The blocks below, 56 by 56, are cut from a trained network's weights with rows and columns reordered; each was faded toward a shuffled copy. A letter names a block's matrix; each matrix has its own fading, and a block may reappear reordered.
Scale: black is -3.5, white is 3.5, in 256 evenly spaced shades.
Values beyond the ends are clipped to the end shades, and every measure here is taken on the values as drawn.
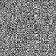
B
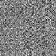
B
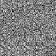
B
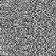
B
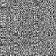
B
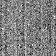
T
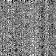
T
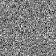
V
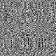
B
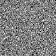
V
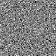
V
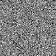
V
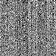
T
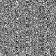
B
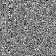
V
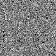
V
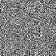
B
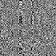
B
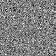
V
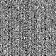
T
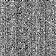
T
